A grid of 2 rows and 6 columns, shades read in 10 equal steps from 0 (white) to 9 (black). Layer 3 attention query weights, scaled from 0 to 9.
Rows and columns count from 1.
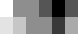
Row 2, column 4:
4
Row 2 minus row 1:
1 -2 0 -2 -2 -3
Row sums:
29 21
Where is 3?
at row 2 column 6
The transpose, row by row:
0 1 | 4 2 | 4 4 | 6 4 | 9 7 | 6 3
